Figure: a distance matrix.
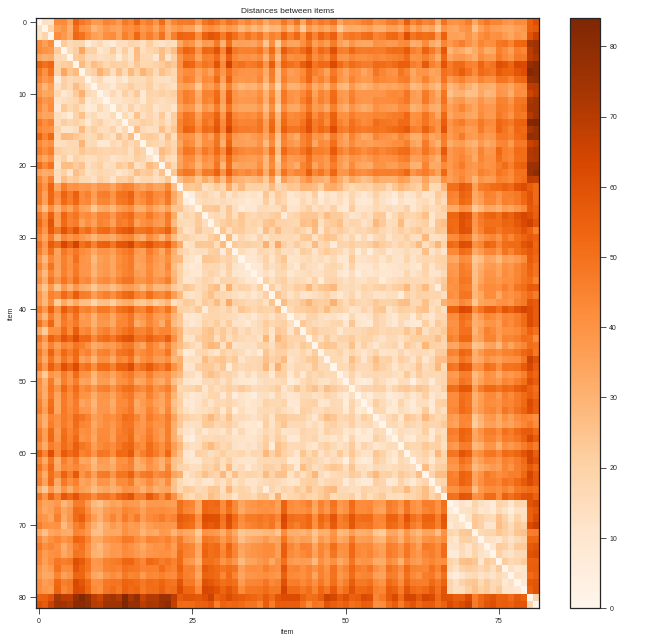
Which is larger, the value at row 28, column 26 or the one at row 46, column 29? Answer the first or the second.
the first
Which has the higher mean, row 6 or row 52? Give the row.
6
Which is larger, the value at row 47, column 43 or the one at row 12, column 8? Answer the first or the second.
the first
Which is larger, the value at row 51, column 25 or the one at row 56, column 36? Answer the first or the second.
the first
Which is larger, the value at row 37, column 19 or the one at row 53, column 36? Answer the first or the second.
the first
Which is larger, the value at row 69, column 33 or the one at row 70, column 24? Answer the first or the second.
the second
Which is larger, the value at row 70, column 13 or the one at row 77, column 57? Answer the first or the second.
the second
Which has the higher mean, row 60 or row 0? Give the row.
0
